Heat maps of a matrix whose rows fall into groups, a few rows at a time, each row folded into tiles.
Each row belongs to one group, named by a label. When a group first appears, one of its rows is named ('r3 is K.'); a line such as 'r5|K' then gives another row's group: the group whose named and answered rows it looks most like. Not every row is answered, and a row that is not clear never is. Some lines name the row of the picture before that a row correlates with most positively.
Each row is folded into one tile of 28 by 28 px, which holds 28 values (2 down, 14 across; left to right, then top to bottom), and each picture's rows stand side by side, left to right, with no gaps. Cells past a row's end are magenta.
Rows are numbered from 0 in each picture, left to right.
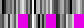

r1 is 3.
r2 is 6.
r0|6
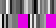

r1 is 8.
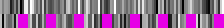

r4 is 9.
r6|6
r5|9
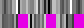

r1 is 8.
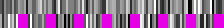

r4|9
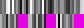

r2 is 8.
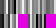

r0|6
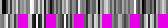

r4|3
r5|6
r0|6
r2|3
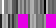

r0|9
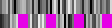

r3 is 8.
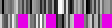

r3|6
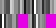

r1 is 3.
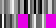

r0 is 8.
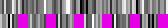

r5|9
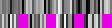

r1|8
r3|6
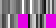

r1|9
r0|3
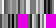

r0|9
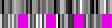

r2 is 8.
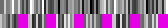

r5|8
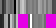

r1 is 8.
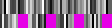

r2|3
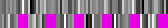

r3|3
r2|3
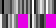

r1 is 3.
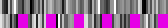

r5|6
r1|6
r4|9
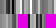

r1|9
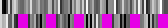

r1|9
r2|9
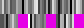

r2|6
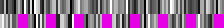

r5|3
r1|3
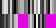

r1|3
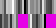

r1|9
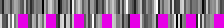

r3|3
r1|6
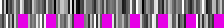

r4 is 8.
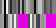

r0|3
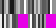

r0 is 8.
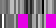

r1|6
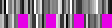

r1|3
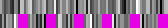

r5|8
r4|8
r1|9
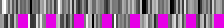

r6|6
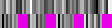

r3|8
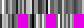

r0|9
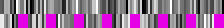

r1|6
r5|6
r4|6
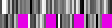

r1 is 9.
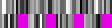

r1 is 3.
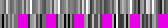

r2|9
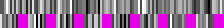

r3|6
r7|8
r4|9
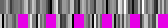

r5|9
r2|9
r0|8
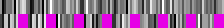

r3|9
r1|6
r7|3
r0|6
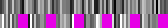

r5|9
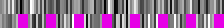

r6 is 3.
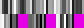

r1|9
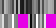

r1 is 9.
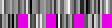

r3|6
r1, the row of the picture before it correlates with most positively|1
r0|9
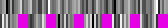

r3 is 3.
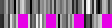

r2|8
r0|6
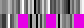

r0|3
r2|8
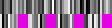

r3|6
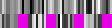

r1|6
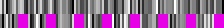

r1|3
